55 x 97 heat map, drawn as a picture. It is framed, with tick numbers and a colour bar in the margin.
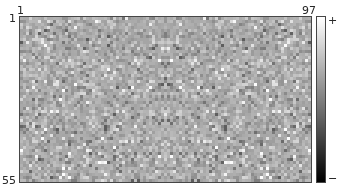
Stripes: none. Grain: fine. Average level on the scale: 70%. Mirror symmetry: left to right.
